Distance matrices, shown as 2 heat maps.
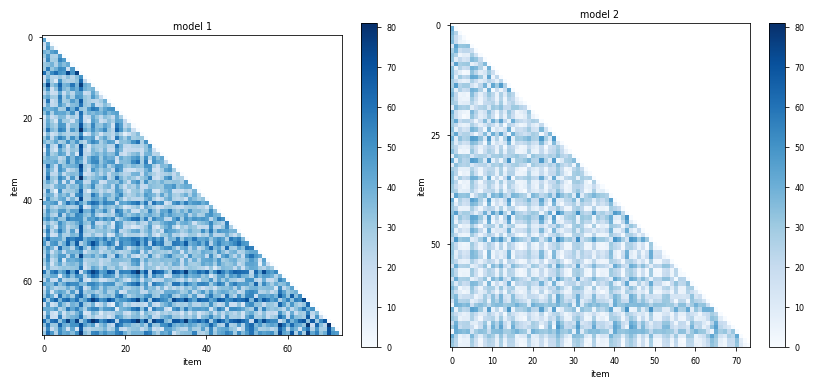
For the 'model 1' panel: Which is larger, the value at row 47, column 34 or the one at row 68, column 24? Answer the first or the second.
the first
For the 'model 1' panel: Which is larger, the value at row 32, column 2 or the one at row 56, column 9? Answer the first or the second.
the second
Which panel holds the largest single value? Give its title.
model 1
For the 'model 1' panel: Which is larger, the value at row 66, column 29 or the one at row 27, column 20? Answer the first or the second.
the first
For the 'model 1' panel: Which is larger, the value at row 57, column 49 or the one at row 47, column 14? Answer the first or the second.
the second
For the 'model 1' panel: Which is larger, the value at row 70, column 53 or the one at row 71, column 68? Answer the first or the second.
the first
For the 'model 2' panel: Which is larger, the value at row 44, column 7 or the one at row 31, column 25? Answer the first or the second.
the second
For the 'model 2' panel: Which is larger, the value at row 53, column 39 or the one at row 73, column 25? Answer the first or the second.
the first
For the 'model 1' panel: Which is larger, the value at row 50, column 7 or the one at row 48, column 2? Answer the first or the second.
the first
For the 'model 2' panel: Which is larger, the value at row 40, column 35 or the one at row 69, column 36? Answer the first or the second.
the second
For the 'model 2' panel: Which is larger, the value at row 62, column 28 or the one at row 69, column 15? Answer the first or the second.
the second
